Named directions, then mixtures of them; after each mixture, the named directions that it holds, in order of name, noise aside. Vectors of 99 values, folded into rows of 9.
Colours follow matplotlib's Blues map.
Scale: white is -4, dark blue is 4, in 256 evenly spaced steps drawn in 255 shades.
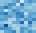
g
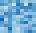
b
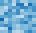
b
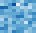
b, g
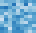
b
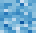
b, g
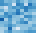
b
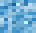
b, g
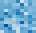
b, g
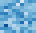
g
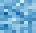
g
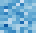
g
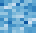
b, g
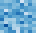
b, g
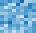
b, g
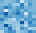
b, g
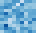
g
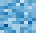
g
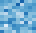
g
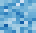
g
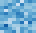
g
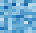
b, g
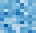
b, g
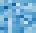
b, g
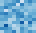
g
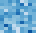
b, g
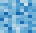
b, g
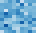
b, g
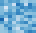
b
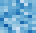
b, g
